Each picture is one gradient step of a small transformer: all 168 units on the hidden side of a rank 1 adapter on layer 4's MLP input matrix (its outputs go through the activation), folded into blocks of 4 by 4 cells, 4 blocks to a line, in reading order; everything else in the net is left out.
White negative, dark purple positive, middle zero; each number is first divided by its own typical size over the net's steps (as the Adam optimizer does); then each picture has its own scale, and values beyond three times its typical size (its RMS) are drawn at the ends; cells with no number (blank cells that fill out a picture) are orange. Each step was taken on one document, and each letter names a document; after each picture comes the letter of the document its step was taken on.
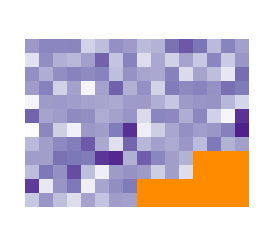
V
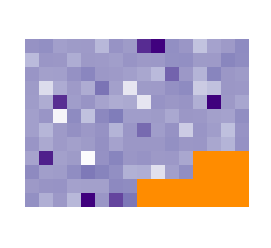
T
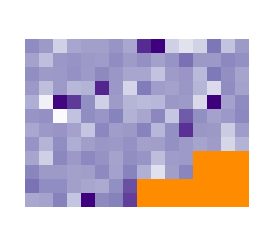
T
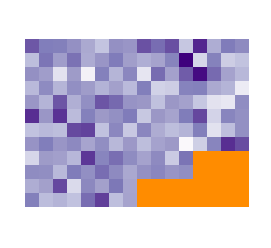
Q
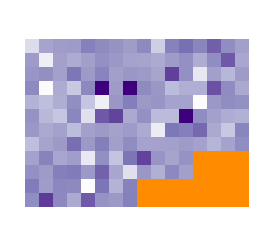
T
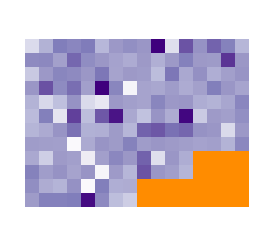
T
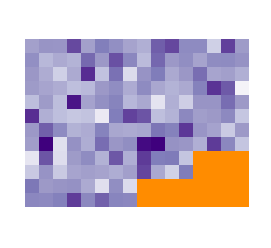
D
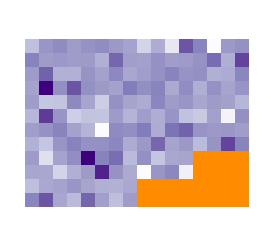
T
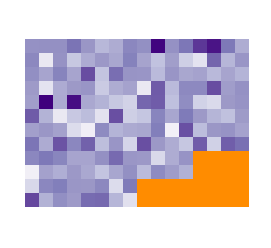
D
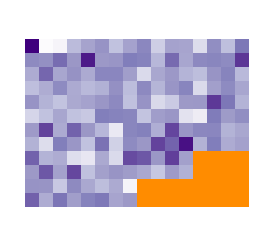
Q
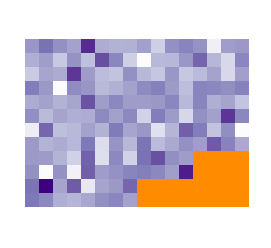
V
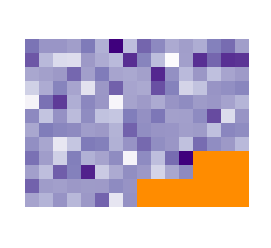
V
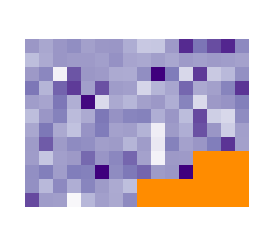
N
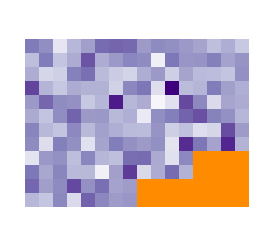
Q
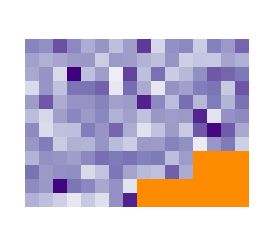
Q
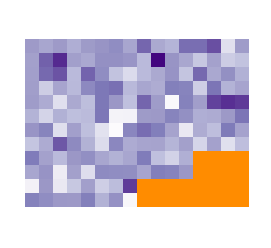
Q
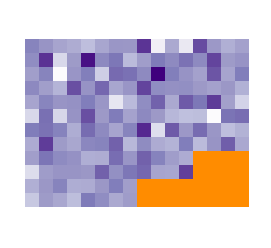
N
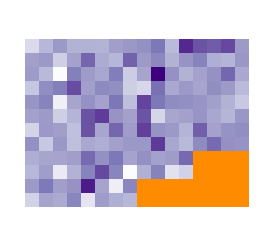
N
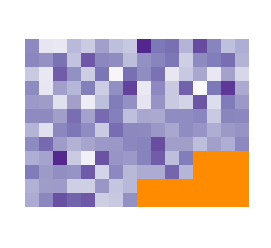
Q
